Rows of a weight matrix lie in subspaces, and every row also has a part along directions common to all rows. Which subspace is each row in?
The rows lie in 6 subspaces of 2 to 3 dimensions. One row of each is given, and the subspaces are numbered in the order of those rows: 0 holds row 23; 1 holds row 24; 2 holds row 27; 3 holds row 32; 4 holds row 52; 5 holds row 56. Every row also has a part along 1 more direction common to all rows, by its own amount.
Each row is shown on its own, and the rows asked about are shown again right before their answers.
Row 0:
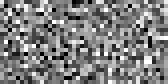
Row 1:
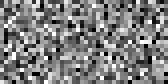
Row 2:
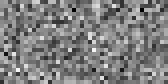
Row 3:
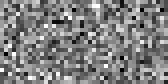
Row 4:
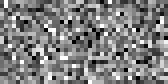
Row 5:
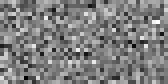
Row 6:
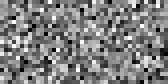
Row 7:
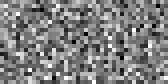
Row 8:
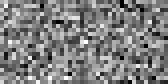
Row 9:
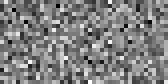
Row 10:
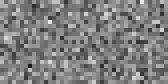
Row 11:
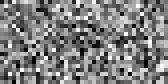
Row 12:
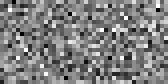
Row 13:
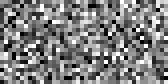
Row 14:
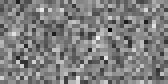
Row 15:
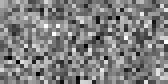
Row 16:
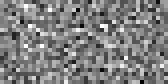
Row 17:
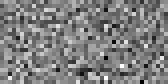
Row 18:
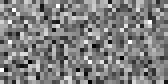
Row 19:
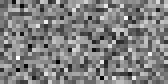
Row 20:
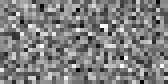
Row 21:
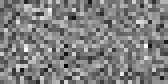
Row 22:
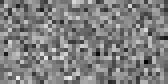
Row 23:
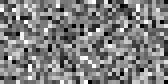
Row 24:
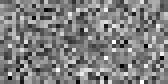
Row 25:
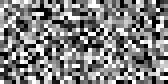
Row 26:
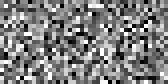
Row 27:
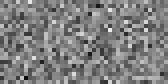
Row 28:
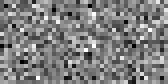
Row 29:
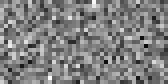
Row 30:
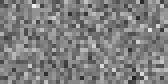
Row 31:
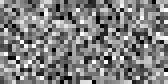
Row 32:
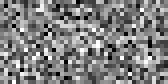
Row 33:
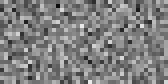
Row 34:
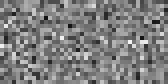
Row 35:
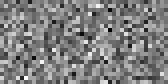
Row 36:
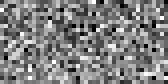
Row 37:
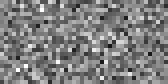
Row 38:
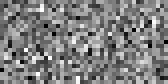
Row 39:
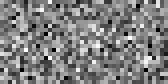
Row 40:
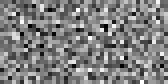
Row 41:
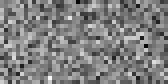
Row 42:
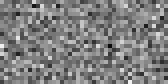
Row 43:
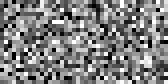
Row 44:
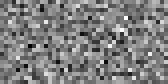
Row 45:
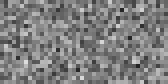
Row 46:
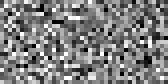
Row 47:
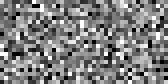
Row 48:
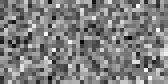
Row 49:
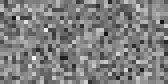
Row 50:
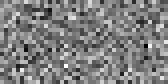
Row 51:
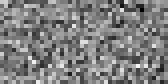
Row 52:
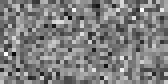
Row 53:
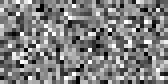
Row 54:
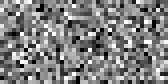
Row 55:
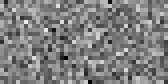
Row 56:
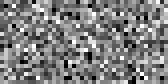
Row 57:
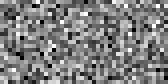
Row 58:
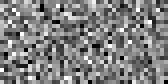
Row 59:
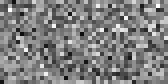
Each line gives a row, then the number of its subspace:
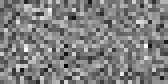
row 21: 1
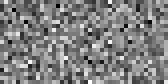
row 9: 0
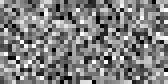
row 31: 2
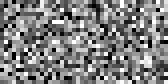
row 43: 4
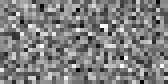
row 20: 1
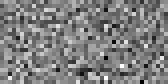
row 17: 1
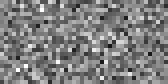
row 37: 4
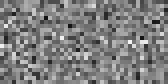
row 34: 5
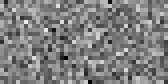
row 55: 0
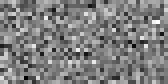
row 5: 5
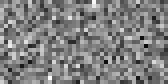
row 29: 3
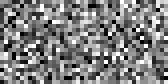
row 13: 3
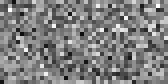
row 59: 4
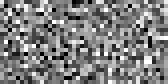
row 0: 1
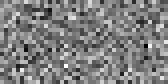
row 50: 1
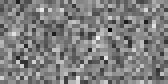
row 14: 2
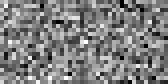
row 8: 3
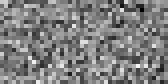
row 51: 3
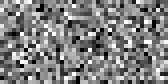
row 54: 2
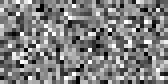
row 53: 2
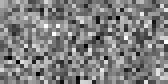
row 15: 2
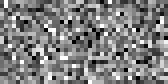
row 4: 0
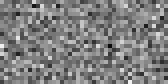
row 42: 5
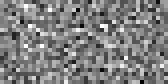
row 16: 1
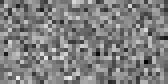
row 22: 1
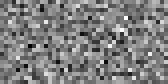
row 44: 4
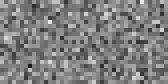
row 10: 5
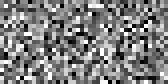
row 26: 2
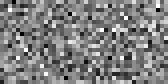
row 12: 4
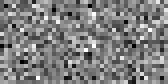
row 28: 5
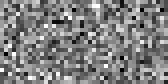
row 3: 4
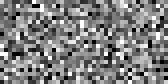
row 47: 5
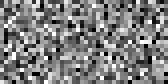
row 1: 5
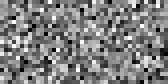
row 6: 3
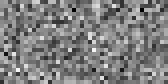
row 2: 4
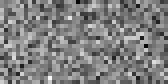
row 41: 3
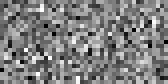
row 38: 2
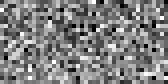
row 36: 0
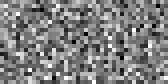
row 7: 5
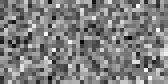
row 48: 3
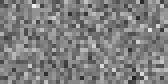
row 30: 5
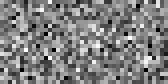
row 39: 3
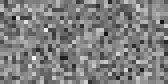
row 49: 0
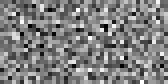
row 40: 1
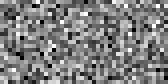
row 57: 5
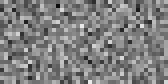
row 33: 0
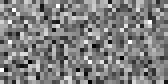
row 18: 0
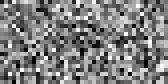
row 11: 3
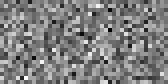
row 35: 2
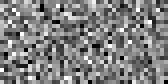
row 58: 0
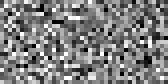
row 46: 1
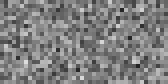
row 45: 3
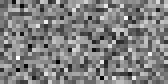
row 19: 4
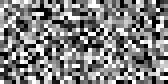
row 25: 1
